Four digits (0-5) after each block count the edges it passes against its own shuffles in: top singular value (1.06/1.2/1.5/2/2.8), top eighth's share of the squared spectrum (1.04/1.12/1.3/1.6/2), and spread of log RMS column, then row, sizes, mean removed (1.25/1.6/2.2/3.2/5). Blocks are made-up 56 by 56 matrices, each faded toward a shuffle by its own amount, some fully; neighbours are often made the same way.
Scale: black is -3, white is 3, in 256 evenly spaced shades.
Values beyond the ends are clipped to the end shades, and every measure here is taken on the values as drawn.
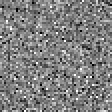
0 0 0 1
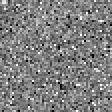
0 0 0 0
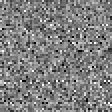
0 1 0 2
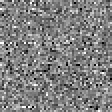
1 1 0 2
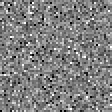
0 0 0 0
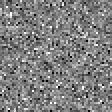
0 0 0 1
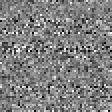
1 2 0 3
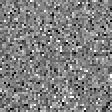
0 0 0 0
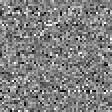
1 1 0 3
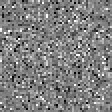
2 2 0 1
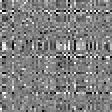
5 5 3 3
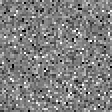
1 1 0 0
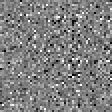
3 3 2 1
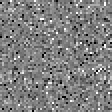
2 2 0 0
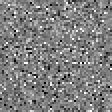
2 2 0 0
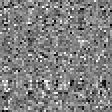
4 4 2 2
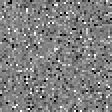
0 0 0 0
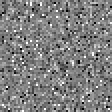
0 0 0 0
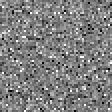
2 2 0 1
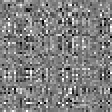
4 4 3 3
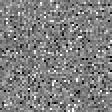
1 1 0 0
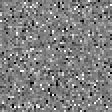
0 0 0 0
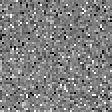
1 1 0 0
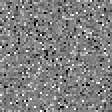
1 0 0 0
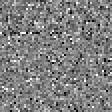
1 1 0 1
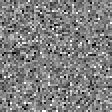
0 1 0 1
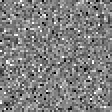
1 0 0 0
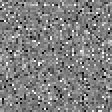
2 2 0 0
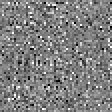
3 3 2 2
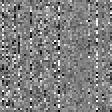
2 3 4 0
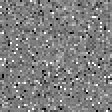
0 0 0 0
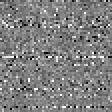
2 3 0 3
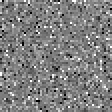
0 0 1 0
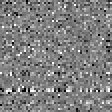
4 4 1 2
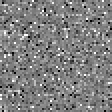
2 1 0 0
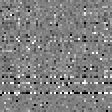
4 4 2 3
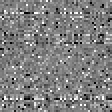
4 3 1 2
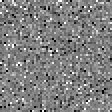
2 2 0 0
